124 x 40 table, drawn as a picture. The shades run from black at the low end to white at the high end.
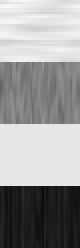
The table splits into 4 rows of 1 panel. Panel 1,1: very high, streaked across, faint in contrast. Panel 2,1: middling, streaked downward, faint in contrast. Panel 3,1: very high, flat. Panel 4,1: very low, streaked downward, faint in contrast.
